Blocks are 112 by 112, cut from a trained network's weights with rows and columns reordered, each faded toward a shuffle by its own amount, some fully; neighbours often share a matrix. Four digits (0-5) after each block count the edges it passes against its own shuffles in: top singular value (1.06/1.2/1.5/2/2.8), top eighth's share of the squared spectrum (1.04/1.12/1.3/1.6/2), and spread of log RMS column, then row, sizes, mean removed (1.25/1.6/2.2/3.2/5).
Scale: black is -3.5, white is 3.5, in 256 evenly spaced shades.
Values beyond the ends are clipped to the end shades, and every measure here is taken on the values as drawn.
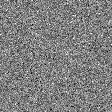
0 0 0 0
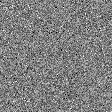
0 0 0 0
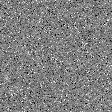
2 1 0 0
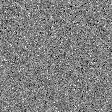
0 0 0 0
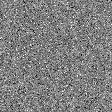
0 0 0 0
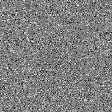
3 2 0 2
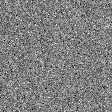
0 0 0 0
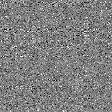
4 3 0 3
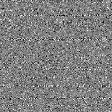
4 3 1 3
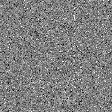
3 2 1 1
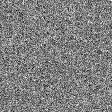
2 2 0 0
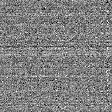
3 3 2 1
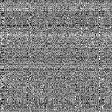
4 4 3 2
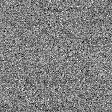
1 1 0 0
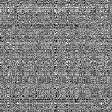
4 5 3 3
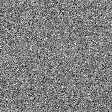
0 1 0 0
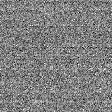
3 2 1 0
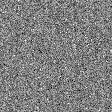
1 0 0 0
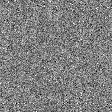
1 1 0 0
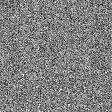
1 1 0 0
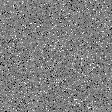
1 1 0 0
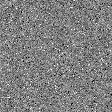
1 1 0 0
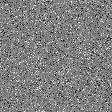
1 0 0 0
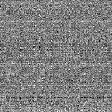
4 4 2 2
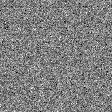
1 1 0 0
